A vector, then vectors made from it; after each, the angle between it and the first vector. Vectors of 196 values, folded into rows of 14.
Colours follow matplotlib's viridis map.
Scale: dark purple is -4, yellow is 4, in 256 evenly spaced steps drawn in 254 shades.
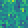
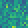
partly opposed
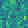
partly aligned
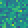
partly opposed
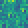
nearly parallel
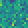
partly opposed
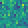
partly aligned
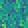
nearly opposite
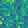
partly aligned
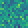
partly opposed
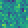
nearly opposite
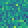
orthogonal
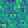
nearly opposite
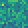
partly aligned
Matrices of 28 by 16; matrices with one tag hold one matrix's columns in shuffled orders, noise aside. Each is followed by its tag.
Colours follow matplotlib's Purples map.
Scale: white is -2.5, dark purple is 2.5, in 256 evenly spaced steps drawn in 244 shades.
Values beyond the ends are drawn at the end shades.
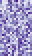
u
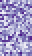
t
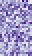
t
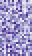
u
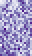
u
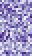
t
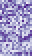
t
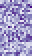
t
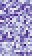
t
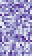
t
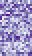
t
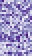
t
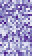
t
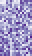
u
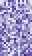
u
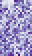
u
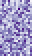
u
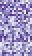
t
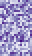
t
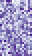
u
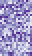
t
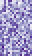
u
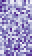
u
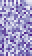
u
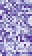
t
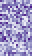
t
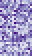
t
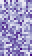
u
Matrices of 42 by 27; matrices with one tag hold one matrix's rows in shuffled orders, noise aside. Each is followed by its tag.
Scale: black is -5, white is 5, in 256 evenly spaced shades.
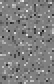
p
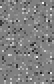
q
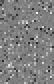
q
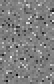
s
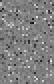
q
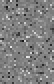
s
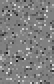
s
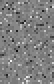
s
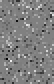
s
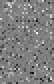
q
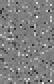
q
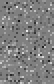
p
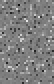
p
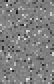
s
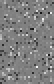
q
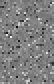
s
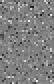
q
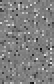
q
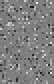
q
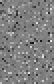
q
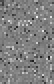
q
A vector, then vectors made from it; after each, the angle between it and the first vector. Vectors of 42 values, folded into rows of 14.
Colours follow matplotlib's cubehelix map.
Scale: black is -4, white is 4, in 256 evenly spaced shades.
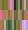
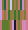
partly aligned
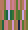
orthogonal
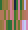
nearly parallel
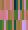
nearly parallel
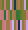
partly aligned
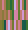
nearly opposite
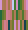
orthogonal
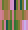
nearly parallel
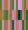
partly opposed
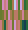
nearly opposite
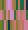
partly aligned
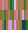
nearly opposite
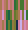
partly aligned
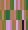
partly opposed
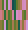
partly aligned
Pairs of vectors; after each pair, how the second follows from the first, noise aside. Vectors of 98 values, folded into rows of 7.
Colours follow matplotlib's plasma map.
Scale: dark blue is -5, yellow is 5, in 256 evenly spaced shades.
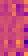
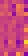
negated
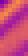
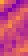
negated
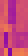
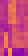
negated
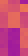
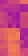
negated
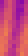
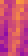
negated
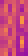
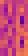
negated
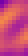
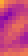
negated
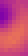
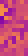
sign-scrambled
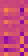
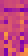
sign-scrambled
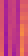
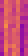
negated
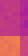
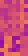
sign-scrambled
